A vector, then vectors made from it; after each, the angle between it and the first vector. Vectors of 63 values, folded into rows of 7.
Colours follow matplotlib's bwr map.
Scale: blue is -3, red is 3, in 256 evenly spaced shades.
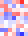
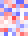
nearly opposite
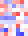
nearly parallel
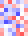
partly opposed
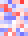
nearly parallel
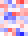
nearly parallel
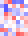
nearly opposite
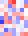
orthogonal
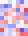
partly opposed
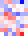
nearly opposite
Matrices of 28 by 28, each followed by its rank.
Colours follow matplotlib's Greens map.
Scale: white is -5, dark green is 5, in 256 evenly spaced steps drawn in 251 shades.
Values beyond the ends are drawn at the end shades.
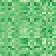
three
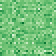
five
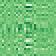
three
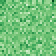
five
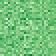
five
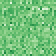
five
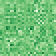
five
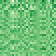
three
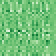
three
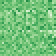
five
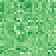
five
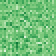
five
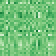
three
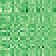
three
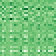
three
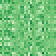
three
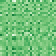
three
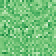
five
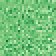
five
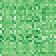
five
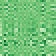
three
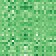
three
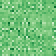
five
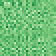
five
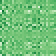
three
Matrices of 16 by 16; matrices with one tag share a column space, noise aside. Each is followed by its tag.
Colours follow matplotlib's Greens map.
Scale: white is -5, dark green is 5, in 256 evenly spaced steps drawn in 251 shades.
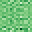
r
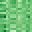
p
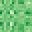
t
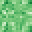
t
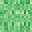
t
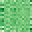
r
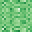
r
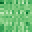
t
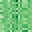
p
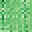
p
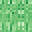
t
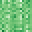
p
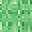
t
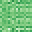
r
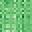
p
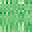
t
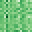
p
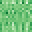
t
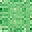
r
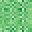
r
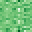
r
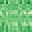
t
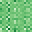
r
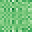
r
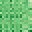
p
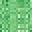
p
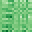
p
